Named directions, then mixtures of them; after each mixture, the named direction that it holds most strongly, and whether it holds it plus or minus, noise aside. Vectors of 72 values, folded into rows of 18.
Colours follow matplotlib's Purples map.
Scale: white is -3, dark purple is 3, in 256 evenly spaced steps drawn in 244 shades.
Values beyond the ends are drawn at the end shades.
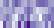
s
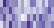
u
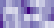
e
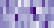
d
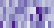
s, minus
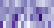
s, minus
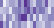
u, minus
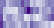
e, plus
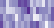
e, plus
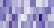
u, plus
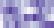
e, minus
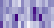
s, minus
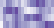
e, minus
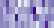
d, plus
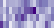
u, minus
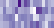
d, minus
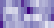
e, plus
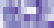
e, minus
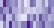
u, plus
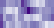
e, plus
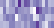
d, minus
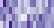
u, plus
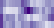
e, plus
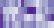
e, plus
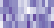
u, plus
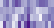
s, plus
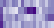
e, plus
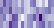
u, plus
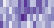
u, minus
